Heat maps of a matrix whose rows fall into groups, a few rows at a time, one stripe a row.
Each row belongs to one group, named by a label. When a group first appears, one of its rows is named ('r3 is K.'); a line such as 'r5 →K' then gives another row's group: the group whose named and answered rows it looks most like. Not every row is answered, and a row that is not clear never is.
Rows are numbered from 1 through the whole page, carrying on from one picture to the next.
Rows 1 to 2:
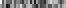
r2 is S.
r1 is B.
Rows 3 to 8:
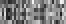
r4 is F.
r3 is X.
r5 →S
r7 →S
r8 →F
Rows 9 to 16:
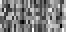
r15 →B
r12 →B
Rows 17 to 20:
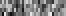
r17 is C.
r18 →F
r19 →F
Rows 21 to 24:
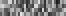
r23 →B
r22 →F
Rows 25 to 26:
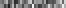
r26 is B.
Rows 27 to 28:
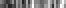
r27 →X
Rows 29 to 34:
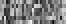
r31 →B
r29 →S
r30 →F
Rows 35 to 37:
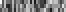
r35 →B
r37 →C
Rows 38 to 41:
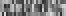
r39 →B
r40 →B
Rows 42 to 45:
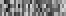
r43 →C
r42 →B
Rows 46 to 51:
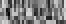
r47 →C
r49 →S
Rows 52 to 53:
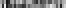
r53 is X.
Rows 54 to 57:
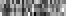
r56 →X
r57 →B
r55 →B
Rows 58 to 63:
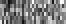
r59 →C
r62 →X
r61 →C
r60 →B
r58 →X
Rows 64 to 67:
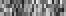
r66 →F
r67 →F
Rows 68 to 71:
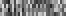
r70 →C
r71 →C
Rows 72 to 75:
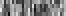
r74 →B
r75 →B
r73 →B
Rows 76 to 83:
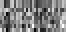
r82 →X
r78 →F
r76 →B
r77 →B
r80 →B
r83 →S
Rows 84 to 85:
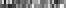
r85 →X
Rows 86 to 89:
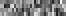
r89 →F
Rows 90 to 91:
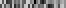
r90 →S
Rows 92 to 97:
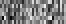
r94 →C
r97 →C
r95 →C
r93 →C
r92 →X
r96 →X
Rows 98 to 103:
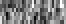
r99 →X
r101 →S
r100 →F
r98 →X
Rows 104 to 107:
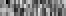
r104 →S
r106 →F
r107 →F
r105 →C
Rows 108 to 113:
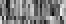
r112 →X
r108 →S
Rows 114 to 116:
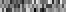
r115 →C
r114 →X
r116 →S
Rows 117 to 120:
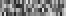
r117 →C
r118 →F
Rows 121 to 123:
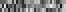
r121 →F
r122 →X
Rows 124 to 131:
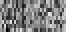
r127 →B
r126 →C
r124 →F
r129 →F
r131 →S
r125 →F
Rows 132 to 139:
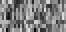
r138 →C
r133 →C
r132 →F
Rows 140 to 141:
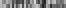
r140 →F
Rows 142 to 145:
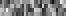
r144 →F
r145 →F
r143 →B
